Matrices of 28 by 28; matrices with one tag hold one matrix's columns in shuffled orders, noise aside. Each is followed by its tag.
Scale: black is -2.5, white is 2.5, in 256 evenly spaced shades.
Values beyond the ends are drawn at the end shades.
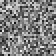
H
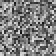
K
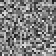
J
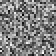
H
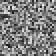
H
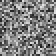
H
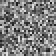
K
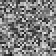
J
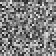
J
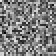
K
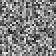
K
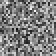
K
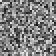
K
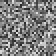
J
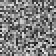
J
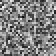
H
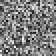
H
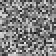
J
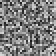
K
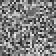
J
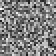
J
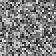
J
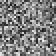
K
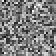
K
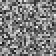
H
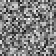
H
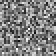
K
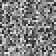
K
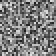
K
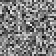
H
